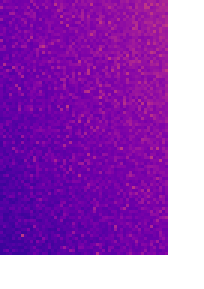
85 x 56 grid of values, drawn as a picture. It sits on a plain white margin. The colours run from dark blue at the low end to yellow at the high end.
Ninth with the lowest average: bottom left. Slope: up to the top right. Ninth with the highest average: top right. Grain: fine. Stripes: none.
